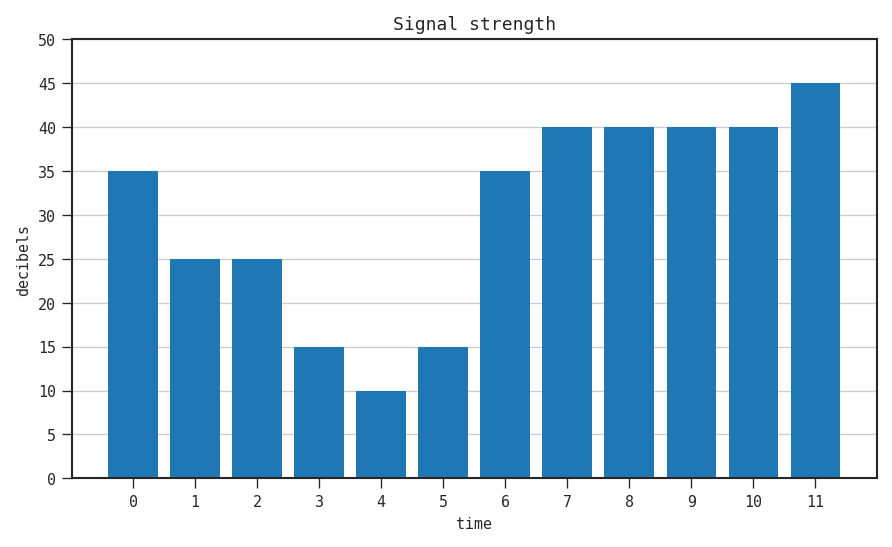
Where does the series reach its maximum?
11
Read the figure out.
Title: Signal strength
x-axis: time, ticks 0 1 2 3 4 5 6 7 8 9 10 11
y-axis: decibels, ticks 0 5 10 15 20 25 30 35 40 45 50
Values:
35 25 25 15 10 15 35 40 40 40 40 45
